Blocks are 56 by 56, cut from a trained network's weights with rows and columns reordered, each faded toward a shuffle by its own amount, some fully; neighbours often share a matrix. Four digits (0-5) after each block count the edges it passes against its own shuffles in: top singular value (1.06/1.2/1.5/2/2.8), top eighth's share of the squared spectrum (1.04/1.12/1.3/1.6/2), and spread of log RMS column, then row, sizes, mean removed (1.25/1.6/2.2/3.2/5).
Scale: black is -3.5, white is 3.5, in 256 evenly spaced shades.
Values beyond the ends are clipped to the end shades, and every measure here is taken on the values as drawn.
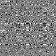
4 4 1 3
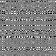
4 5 1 4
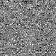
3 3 0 2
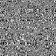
3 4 0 3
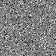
1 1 0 0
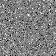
0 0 0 0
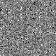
2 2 1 1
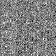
2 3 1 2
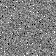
0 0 0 0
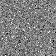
0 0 0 0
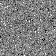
0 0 0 0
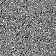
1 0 0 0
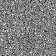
0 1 0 0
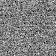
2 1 0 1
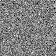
0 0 0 0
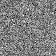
1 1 0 0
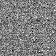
2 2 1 0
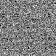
2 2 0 1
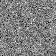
1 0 0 0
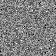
0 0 0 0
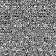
3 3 0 1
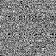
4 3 1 2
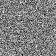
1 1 0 0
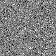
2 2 0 0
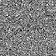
3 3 1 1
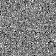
1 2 0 1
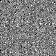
2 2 0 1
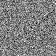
1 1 0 0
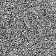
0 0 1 0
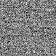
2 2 0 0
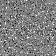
1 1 0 0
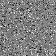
2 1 0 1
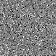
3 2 0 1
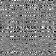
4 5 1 4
